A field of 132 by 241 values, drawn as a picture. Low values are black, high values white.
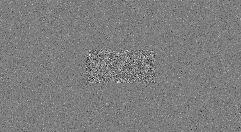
The centre is the roughest part. The grain is fine, like static. In the centre lies a patch that is rougher than the rest. On average the colour sits 50% of the way up the scale. Neither half mirrors the other.
